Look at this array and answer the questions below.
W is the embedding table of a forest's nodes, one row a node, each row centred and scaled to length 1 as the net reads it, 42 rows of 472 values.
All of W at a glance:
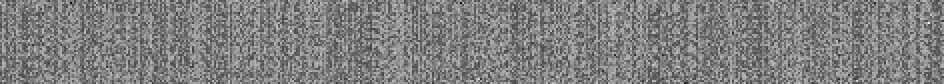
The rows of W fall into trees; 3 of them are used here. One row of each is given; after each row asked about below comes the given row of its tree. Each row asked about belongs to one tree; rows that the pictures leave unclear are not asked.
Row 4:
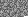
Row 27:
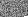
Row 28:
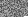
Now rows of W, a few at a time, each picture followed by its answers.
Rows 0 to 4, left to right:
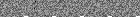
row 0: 4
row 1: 27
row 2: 4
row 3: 4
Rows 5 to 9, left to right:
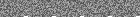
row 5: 4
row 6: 28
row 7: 28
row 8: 4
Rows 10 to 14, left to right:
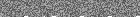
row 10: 28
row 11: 4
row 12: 28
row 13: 28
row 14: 4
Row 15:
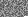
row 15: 4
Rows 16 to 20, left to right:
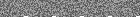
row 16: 4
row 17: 28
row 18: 28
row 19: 4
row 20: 27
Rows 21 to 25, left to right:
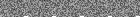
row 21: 28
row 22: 28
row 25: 4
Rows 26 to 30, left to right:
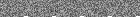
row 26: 4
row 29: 28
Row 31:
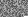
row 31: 4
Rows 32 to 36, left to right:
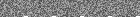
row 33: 4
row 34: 28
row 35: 4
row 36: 28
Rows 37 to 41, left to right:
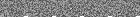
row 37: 28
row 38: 28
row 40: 4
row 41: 28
